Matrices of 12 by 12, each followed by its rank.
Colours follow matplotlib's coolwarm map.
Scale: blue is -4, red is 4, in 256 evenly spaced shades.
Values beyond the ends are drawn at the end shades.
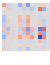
two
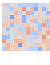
full rank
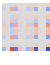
one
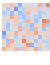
full rank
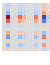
one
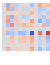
two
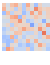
full rank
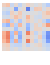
two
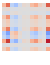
one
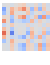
two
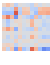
two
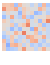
full rank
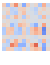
two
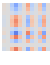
one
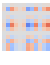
one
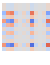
one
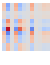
one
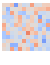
full rank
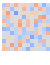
full rank
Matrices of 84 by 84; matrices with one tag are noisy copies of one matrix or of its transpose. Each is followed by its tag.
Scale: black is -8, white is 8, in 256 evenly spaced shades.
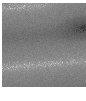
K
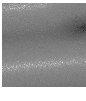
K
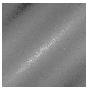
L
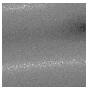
K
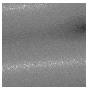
K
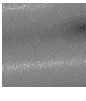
K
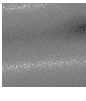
K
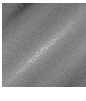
L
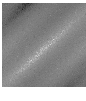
L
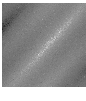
L
